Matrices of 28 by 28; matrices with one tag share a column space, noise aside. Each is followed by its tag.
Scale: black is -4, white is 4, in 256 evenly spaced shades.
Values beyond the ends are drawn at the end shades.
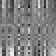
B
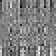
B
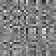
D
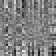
B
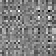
D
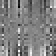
B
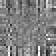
B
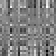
B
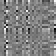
D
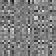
D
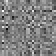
D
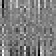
B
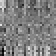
B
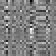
D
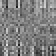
B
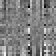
B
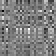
D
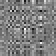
D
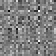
D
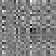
D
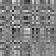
D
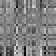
B
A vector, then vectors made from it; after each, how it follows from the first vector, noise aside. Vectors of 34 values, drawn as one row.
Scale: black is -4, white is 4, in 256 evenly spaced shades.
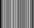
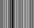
wrapped around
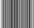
negated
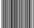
negated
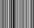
wrapped around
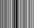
wrapped around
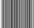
negated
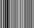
wrapped around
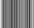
negated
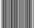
negated
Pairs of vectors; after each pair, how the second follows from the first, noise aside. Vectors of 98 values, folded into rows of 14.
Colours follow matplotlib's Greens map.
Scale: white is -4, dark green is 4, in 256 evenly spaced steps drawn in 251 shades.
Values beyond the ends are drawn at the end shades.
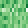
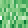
reversed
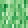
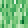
reversed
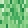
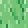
partly zeroed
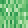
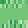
partly zeroed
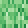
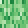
reversed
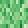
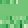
partly zeroed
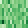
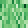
reversed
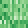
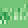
partly zeroed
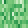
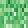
reversed
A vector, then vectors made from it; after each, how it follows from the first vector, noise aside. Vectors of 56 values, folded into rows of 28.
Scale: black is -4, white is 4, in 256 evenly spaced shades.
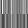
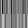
negated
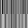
negated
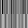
negated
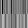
negated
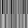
negated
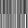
reversed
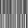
reversed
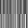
reversed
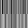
negated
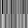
negated
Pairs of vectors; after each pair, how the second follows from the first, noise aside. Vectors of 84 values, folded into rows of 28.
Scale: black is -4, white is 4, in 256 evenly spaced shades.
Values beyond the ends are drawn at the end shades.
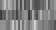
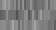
shrunk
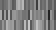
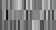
reversed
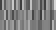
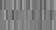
shrunk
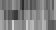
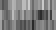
reversed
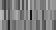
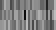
reversed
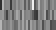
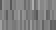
shrunk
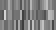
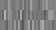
shrunk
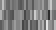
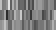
reversed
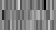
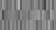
shrunk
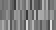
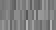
shrunk
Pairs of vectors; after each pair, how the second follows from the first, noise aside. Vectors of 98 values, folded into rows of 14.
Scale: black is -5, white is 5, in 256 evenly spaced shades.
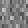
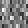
scaled up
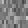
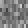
shuffled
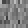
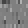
partly zeroed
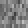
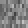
copied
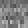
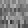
negated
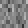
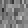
shuffled
